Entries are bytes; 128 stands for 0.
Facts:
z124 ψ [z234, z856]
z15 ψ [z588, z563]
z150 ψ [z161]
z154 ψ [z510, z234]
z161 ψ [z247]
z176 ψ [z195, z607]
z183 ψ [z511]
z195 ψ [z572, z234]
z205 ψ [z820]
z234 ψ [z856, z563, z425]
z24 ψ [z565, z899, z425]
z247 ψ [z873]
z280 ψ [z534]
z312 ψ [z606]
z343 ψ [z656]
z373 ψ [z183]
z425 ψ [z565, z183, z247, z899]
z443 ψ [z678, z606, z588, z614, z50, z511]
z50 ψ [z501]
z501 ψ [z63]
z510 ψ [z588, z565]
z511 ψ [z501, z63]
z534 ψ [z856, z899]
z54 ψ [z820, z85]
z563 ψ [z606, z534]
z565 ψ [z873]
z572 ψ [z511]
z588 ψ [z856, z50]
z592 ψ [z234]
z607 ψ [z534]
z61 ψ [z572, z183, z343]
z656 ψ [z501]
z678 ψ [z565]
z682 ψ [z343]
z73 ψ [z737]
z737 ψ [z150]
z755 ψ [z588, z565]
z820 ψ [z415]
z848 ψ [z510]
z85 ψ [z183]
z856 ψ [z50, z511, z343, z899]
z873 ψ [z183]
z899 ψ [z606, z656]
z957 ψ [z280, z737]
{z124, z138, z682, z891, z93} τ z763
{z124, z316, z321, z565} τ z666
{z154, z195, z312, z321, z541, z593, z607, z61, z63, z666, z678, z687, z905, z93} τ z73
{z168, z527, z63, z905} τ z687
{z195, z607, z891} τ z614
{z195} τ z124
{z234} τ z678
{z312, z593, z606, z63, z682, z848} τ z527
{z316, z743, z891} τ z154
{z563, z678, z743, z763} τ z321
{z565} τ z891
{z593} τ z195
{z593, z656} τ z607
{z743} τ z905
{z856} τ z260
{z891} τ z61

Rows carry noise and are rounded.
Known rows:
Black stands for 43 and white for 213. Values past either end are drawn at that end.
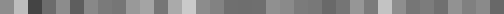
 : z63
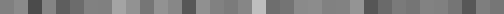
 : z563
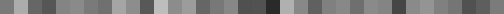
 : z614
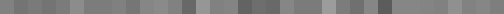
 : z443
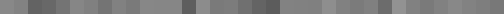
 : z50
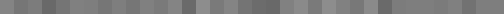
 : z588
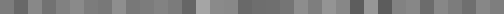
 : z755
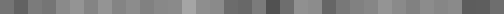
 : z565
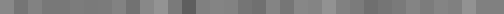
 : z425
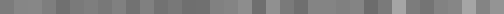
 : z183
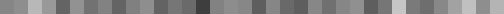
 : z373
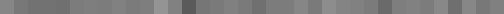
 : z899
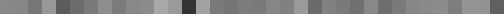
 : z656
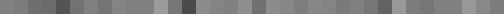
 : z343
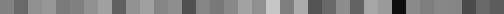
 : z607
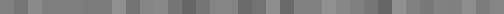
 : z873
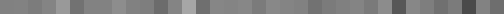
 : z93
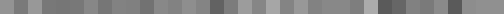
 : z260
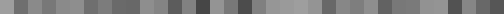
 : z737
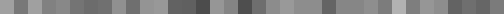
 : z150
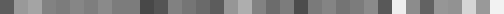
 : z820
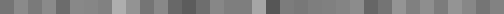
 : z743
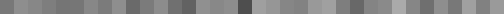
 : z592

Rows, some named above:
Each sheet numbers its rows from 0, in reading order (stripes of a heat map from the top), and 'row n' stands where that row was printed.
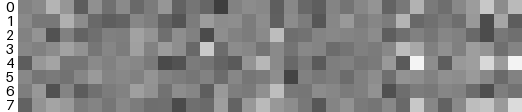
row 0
z373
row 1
z61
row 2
z563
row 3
z905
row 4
z820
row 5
z316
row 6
z563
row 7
z54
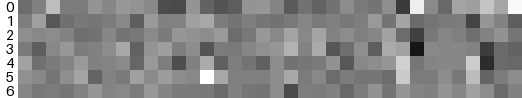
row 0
z205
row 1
z606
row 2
z856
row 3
z607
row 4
z666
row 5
z687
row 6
z316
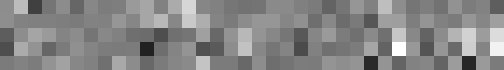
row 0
z63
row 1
z168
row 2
z54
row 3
z415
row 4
z678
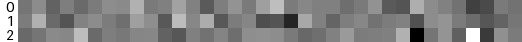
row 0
z763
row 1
z614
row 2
z154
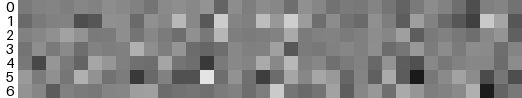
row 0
z138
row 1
z682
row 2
z593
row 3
z743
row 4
z176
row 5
z73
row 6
z321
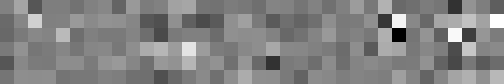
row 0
z606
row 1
z205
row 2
z154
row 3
z527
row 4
z891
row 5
z85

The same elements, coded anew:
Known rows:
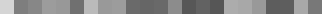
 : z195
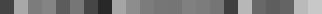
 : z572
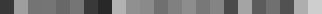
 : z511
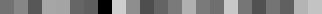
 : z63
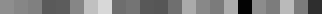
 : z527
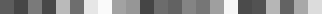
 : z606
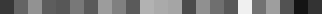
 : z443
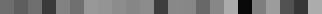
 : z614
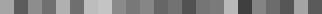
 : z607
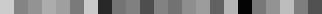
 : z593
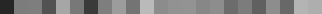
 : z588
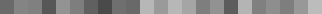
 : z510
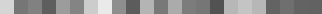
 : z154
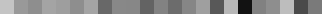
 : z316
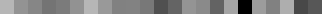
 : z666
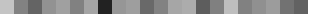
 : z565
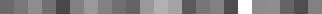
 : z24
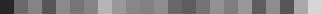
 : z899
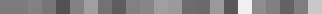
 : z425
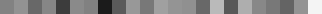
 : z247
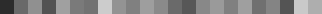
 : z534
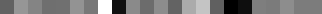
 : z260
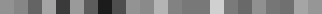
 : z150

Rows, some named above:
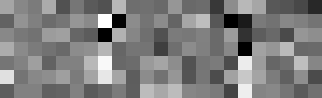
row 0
z61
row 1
z260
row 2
z656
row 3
z763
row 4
z592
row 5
z124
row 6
z755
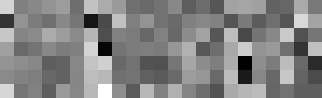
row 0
z195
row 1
z343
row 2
z743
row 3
z678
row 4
z527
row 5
z687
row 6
z154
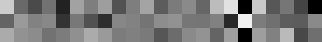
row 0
z73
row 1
z373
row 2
z666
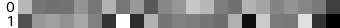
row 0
z848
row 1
z205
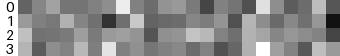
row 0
z176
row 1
z682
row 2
z848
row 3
z234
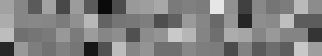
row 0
z737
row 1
z321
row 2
z848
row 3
z343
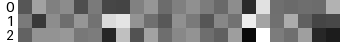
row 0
z85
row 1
z312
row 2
z54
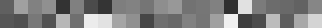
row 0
z373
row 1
z606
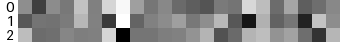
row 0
z563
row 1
z856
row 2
z678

